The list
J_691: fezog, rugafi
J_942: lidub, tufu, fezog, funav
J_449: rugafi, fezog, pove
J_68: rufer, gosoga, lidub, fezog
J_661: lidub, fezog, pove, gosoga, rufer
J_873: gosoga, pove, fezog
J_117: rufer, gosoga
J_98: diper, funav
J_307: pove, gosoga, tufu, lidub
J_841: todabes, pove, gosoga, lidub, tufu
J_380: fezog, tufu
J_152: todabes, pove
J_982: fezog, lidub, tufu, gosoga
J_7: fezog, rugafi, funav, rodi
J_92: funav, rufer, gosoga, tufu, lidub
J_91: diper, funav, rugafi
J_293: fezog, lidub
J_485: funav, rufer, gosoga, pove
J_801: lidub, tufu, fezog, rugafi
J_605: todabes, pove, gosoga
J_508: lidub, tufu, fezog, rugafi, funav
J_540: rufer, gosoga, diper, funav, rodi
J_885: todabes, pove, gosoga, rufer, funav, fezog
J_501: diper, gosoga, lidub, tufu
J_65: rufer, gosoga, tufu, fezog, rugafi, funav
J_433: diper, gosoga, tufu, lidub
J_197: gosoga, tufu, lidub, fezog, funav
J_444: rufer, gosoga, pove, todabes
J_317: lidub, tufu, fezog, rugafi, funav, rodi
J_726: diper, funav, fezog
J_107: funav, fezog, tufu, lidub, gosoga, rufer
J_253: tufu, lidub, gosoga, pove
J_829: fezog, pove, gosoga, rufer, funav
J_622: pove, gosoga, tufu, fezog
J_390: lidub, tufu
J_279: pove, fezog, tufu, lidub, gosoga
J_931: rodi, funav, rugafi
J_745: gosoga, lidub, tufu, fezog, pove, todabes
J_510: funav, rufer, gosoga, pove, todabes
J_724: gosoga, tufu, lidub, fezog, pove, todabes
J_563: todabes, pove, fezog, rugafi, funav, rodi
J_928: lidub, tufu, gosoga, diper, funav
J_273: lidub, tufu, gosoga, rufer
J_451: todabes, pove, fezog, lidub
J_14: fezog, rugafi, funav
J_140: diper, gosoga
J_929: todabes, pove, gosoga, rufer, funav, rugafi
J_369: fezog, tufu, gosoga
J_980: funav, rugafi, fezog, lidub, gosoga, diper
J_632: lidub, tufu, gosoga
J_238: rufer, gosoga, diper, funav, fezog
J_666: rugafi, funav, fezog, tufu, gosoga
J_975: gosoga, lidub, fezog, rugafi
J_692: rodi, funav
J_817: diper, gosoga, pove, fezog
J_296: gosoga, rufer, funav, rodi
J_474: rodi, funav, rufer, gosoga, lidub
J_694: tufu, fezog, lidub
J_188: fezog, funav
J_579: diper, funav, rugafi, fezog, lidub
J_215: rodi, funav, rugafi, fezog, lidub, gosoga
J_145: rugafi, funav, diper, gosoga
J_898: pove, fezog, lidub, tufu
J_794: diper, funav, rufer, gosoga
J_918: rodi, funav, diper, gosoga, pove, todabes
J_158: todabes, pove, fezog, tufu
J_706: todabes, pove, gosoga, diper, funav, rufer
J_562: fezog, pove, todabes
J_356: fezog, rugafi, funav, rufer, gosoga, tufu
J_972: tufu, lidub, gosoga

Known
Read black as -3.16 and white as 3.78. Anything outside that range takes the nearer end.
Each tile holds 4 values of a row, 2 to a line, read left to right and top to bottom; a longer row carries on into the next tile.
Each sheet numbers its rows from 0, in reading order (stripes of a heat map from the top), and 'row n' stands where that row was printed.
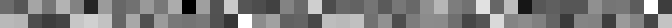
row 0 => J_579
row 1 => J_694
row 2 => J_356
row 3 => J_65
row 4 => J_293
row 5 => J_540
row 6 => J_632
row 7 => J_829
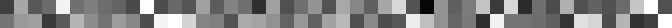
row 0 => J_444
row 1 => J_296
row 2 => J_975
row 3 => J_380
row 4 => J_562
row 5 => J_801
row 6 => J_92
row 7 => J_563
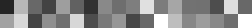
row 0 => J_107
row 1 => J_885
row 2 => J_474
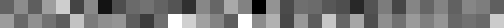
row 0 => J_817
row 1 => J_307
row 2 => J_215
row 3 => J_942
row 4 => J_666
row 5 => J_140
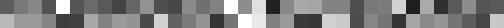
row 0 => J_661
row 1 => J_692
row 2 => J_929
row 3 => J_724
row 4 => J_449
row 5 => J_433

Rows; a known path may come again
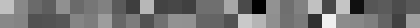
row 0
J_98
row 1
J_117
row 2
J_14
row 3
J_801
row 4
J_632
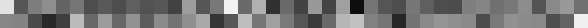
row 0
J_928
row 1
J_188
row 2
J_444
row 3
J_273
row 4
J_982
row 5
J_622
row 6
J_152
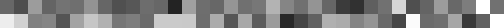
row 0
J_975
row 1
J_972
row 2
J_694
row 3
J_238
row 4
J_7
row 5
J_510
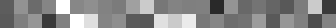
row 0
J_929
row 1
J_451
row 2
J_68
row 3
J_873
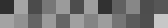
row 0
J_380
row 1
J_433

